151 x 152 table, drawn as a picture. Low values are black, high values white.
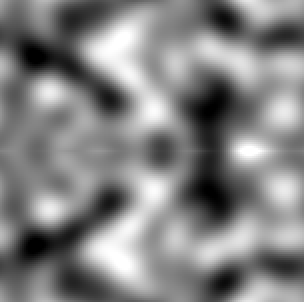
Average level on the scale: 50%. Mirror symmetry: top to bottom. Calmest part: middle left. Seam: none. Grain: smooth. Lone odd cells: none.
